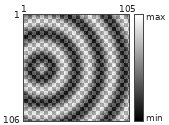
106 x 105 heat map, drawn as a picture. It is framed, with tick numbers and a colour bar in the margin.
Overall the values sit about 50% of the way up the scale. Concentric rings centre on the middle left. There is no overall slope.
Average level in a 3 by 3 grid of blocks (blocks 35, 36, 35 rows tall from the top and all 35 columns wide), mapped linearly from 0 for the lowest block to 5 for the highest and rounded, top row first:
523 / 050 / 523
